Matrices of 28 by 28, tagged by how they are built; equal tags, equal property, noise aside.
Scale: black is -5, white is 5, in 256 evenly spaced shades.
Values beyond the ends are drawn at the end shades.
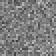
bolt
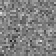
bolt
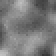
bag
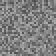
bolt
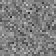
bolt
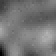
bag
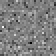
bolt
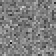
bolt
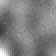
bag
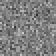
bolt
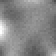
bag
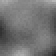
bag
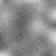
bag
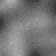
bag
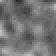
bag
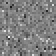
bolt
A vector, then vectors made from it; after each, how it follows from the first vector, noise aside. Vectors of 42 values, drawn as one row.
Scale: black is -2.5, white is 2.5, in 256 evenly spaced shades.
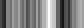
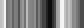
negated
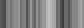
shrunk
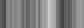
shrunk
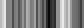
negated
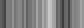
shrunk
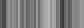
shrunk
